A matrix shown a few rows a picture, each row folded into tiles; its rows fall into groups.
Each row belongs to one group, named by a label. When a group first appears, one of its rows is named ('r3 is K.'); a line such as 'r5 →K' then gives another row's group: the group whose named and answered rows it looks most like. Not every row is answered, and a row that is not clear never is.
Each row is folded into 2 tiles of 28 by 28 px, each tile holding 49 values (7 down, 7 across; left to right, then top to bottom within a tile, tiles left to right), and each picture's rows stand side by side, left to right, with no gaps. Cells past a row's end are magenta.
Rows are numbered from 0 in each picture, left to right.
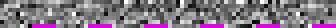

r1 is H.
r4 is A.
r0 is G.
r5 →H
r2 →A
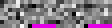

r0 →G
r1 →G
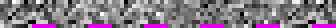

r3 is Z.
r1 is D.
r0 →A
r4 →G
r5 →A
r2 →D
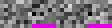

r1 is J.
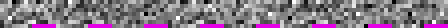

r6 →G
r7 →G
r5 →A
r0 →D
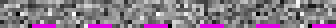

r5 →G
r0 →G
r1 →H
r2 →D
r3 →Z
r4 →J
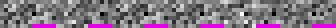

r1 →A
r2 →J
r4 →H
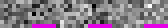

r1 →Z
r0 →J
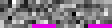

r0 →A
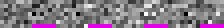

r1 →H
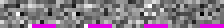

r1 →H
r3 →J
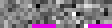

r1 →H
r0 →Z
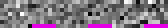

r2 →A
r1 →J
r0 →G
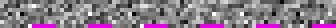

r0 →H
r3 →D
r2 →H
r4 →H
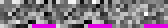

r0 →A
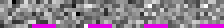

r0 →D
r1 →H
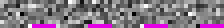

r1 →A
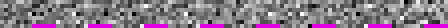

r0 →J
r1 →H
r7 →D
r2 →H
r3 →H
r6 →H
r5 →G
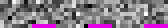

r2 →Z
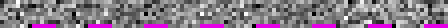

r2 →J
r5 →J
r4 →G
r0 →G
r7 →Z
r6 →D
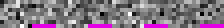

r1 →A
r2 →H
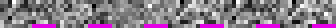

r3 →D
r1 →Z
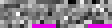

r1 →D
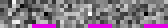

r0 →A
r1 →Z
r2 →J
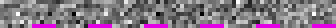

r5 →Z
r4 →A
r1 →G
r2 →A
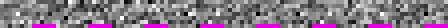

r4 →J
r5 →G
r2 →D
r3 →G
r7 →J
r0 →H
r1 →A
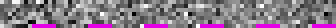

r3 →H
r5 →A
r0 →A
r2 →H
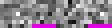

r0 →H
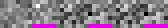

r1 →J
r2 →J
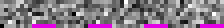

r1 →G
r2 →A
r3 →D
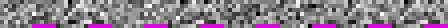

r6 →D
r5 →G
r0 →Z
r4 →J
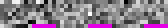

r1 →Z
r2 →D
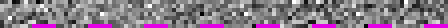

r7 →A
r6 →G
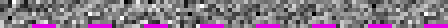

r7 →Z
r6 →Z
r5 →J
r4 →J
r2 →D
